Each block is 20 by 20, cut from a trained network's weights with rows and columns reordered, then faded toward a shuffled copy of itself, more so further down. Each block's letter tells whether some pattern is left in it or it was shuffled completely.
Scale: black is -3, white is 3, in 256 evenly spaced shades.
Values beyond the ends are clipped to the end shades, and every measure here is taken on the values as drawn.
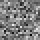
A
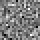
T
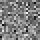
A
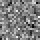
T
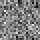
A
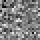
A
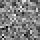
T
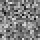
T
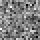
T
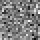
T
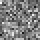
T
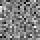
A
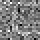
A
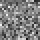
T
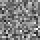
A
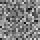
A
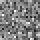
T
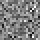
A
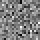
A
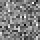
T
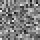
A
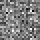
A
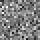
T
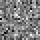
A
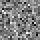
T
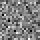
T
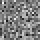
T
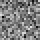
T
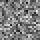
A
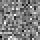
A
